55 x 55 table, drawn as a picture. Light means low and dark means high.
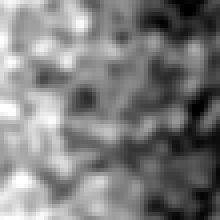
Grain: blotchy. Odd rows or columns: none. Average level on the scale: 50%. Slope: up to the right. Lone odd cells: none.
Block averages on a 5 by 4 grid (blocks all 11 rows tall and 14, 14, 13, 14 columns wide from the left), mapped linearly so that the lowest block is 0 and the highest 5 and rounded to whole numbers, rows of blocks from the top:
1 1 3 5 | 1 1 3 3 | 0 2 3 4 | 1 2 4 5 | 0 1 3 5
